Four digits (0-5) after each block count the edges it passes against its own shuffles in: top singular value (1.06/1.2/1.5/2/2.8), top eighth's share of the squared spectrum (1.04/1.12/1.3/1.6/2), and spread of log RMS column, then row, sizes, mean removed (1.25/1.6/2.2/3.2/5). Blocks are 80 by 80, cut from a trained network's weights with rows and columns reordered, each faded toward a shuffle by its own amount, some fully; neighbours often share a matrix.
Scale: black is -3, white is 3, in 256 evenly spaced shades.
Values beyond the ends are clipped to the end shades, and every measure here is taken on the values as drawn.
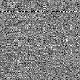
3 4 2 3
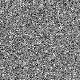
2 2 0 1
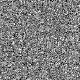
3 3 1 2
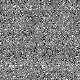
2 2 1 0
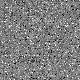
0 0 0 0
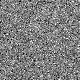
0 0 0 0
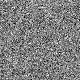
0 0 0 0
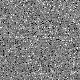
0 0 1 0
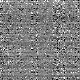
3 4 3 2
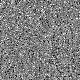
0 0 0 0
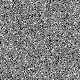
1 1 0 0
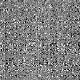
2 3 0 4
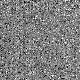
1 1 0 1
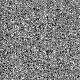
1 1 0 1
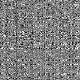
3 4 1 4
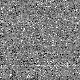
1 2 1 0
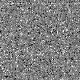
0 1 1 0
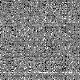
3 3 3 1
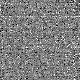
2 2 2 0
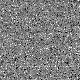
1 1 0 0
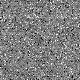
1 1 1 0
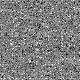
1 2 1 0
